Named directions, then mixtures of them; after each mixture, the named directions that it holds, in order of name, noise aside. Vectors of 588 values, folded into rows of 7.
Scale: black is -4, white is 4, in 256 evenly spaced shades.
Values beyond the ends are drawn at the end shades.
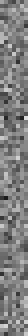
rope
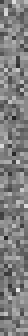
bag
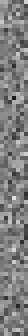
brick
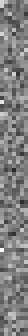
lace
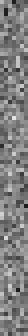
bag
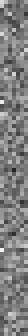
lace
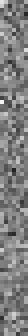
brick, lace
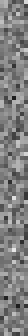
brick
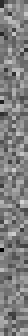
lace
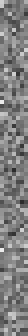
lace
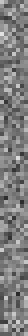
lace, rope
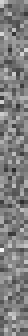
lace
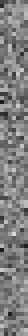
lace, rope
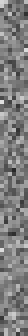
brick, lace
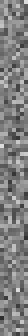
bag, brick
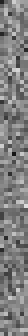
bag, lace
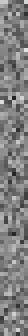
brick, lace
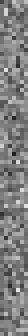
bag
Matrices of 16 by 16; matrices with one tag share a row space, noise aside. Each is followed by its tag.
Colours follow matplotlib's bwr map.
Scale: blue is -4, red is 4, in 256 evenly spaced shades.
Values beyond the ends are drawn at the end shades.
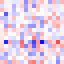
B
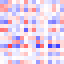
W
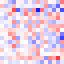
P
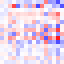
P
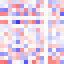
W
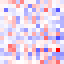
P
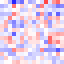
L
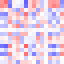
W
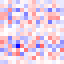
W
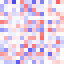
B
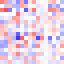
W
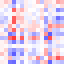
L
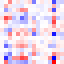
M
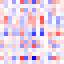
B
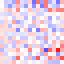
P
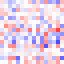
P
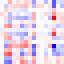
M
